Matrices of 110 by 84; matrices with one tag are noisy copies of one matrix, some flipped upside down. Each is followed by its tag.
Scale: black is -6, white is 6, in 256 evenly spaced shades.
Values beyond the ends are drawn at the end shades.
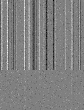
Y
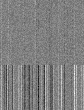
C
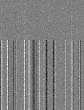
Y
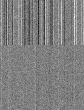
C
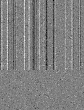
Y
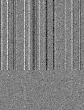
Y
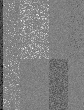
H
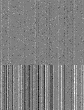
C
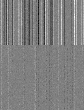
C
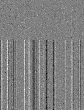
Y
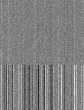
C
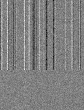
Y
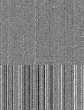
C
